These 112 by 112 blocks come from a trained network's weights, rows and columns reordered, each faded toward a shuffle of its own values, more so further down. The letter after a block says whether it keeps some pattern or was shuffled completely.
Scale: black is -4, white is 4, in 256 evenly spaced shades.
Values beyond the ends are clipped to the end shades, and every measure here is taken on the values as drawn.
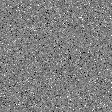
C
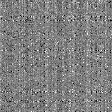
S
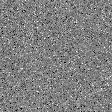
C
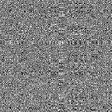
S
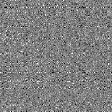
S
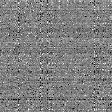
S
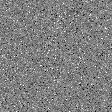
C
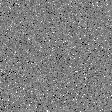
C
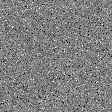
C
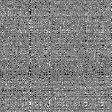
S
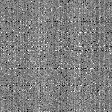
S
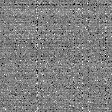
S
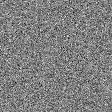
C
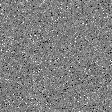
C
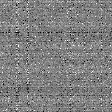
S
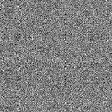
S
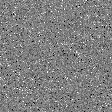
C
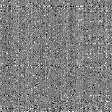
S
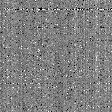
S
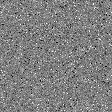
C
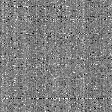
S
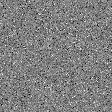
C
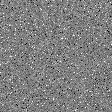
C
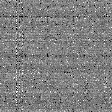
S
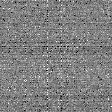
S
